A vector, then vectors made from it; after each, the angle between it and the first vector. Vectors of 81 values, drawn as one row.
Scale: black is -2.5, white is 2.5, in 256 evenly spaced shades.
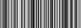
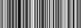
nearly opposite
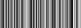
partly aligned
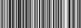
nearly opposite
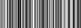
nearly opposite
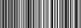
partly aligned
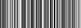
partly aligned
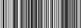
partly aligned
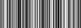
nearly opposite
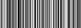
nearly opposite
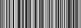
partly opposed
